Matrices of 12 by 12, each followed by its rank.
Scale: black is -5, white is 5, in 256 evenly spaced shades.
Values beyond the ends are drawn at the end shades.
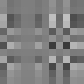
one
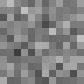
full rank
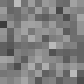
full rank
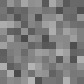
full rank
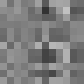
two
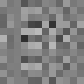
two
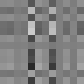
one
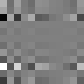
one
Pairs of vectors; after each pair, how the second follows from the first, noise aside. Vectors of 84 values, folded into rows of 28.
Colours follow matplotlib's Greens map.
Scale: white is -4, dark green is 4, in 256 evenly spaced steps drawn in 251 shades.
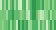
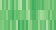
shrunk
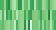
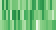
shuffled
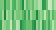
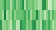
copied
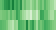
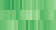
shrunk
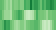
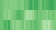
shrunk
